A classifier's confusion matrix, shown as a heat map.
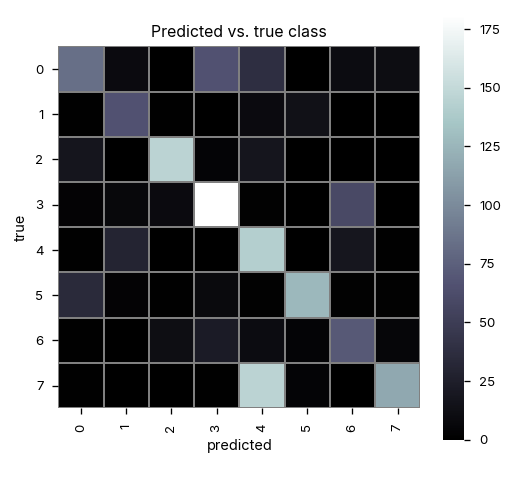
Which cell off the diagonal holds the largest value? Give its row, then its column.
7, 4
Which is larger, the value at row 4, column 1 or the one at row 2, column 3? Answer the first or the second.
the first
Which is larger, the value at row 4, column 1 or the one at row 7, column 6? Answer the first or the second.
the first
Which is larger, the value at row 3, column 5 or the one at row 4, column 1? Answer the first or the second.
the second
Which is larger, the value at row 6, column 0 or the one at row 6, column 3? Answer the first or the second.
the second
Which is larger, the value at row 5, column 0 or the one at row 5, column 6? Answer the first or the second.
the first
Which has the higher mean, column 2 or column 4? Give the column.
4
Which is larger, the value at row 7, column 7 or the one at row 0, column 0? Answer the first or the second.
the first
